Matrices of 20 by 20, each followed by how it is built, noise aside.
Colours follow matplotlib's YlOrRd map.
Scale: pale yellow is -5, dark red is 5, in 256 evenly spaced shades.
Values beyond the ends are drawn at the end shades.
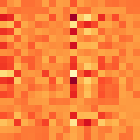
low rank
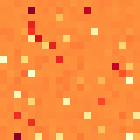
sparse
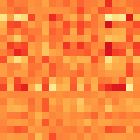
low rank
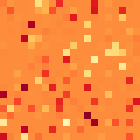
sparse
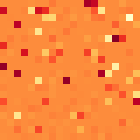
sparse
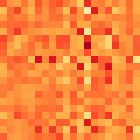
low rank
